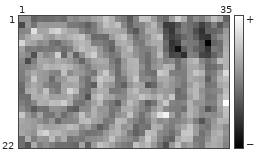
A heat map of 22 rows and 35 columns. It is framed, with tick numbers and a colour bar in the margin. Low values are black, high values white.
Ninth with the lowest average: top right. Odd patch: lower, in the top right. Rings: centred on the middle left. Odd rows or columns: none.
